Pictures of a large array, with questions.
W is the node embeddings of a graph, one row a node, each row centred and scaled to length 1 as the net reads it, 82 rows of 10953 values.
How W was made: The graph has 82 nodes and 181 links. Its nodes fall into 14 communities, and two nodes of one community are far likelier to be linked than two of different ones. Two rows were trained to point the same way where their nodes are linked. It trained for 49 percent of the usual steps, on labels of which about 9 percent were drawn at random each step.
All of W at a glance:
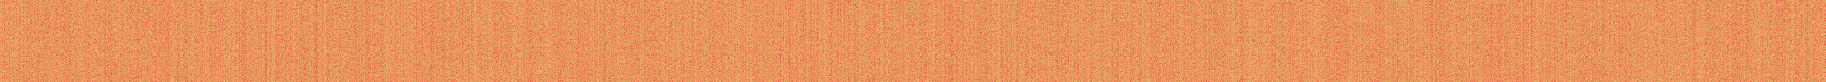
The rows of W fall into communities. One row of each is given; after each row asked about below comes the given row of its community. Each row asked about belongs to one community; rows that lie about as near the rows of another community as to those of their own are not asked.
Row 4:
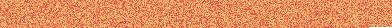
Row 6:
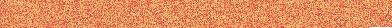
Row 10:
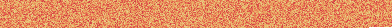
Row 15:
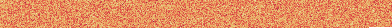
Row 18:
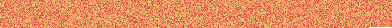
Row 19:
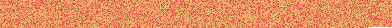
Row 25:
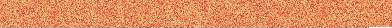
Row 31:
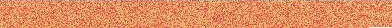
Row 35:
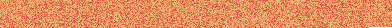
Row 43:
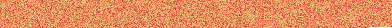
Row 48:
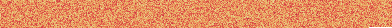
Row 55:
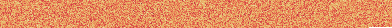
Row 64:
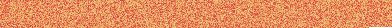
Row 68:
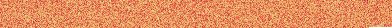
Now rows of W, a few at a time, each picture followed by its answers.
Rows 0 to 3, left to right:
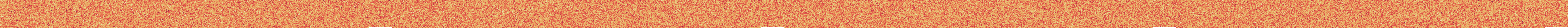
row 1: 48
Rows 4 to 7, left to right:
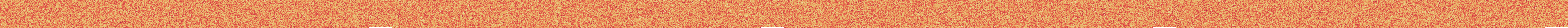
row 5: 25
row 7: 19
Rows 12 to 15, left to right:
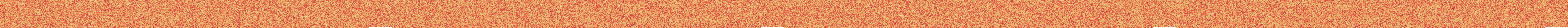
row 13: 25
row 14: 4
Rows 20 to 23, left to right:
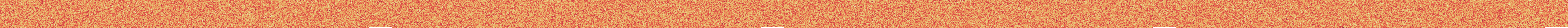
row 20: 43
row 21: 4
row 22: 15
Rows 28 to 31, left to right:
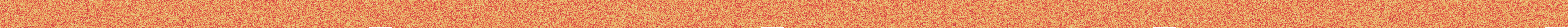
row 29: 48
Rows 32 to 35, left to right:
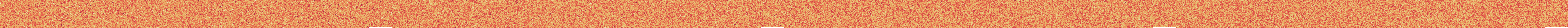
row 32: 18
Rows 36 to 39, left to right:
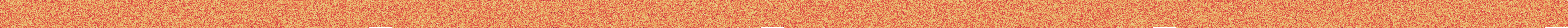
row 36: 31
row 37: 55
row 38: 4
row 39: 68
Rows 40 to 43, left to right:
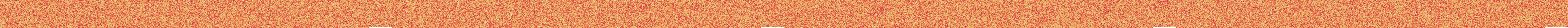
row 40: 55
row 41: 6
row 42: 10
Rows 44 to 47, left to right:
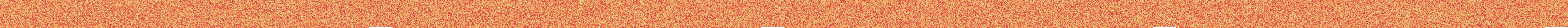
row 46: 35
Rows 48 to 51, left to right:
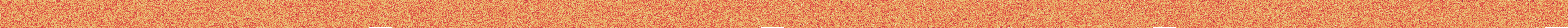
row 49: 19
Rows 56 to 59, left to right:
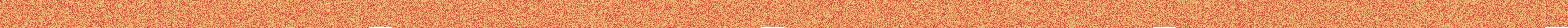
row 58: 15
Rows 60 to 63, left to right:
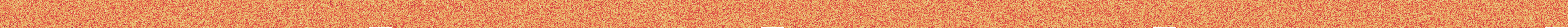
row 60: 31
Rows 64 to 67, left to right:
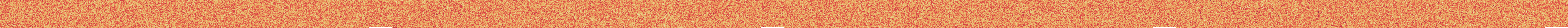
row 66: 25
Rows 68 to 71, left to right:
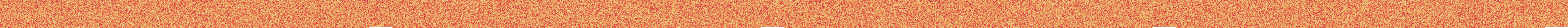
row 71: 19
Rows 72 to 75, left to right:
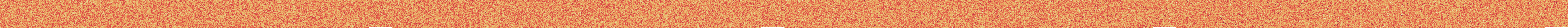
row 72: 64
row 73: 43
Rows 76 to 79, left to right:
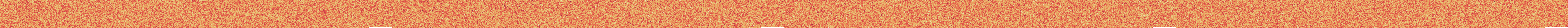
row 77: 68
